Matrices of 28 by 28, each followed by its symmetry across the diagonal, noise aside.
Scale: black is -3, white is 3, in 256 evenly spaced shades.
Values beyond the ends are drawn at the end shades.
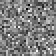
neither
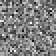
antisymmetric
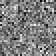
neither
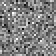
symmetric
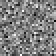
antisymmetric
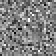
antisymmetric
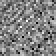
symmetric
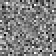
antisymmetric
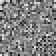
symmetric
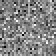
neither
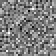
symmetric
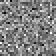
neither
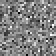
neither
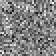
symmetric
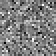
antisymmetric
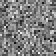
neither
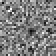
symmetric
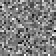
neither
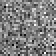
antisymmetric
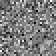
symmetric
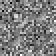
symmetric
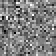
antisymmetric
